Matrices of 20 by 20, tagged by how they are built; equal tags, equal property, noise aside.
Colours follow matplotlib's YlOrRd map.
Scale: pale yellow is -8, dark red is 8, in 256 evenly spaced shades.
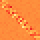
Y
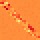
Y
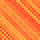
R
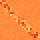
Y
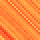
R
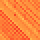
R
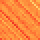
R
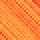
R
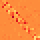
Y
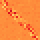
Y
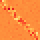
Y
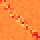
Y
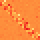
Y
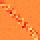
Y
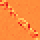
Y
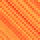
R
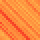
R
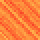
R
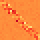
Y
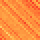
R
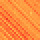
R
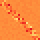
Y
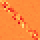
Y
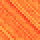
R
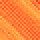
R
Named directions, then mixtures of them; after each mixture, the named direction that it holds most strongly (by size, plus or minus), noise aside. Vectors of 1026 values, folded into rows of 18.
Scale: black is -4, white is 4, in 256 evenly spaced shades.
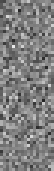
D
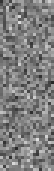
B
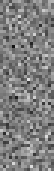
B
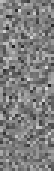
D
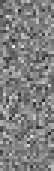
D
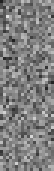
D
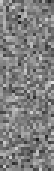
B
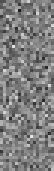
D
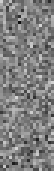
B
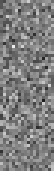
D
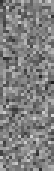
B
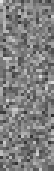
B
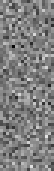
D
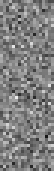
B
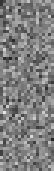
D
